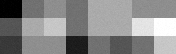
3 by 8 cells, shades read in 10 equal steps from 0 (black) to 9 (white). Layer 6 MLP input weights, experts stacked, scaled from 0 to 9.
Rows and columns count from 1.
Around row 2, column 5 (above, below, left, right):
6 4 4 6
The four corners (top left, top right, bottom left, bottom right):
0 5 2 7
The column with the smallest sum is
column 1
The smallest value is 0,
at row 1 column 1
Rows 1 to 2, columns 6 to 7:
6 5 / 6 8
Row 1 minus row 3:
-2 -1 0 3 2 3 1 -2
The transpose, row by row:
0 3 2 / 4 6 5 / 5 7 5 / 4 4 1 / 6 6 4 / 6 6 3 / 5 8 4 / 5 9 7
